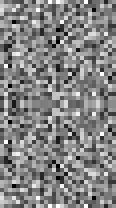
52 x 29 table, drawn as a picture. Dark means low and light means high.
Odd rows or columns: none. Mirror symmetry: top to bottom. Average level on the scale: 50%. Stripes: none. Seam: none. Grain: fine.
